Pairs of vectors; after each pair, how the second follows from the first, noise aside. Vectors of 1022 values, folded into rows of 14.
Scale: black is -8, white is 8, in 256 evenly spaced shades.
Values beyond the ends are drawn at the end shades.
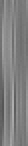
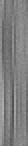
negated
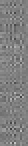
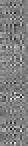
scaled up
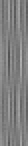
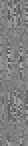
sign-scrambled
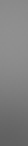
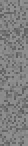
shuffled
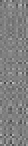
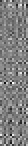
scaled up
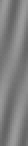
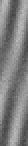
scaled up
